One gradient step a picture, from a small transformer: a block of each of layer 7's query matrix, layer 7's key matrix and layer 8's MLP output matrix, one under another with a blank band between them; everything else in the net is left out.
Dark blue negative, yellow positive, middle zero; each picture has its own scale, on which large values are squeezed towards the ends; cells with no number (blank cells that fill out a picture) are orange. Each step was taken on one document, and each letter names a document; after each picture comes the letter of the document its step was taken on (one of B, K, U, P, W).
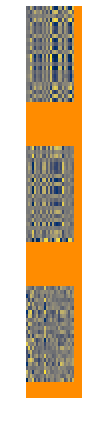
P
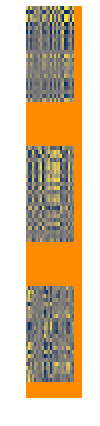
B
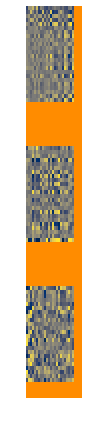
P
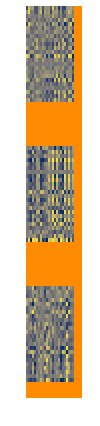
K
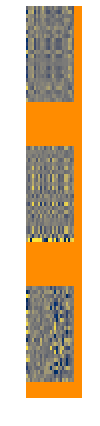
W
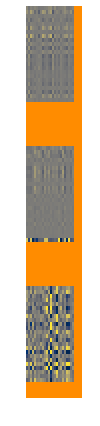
B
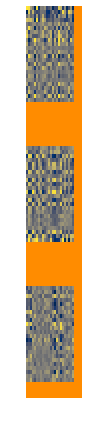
W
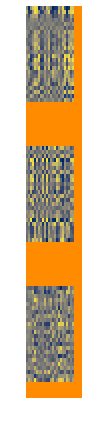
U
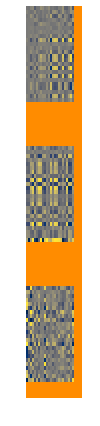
P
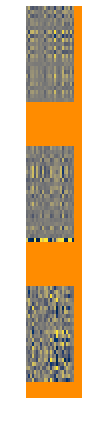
B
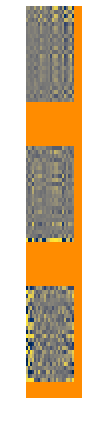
P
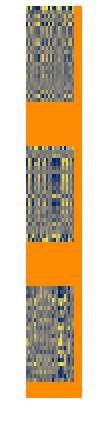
U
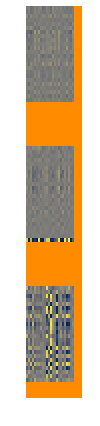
B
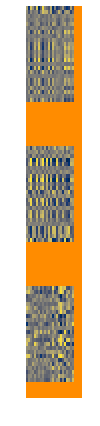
U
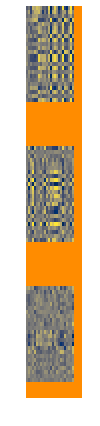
U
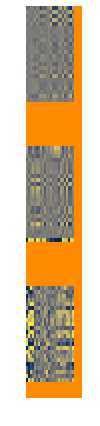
P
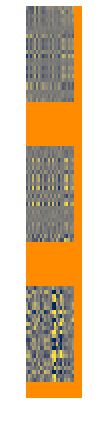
W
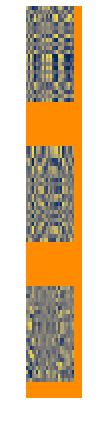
P
